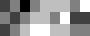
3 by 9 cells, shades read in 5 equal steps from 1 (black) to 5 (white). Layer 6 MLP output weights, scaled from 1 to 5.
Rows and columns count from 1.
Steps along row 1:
up down up up same same down up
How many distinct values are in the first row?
5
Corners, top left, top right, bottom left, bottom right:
2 5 2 3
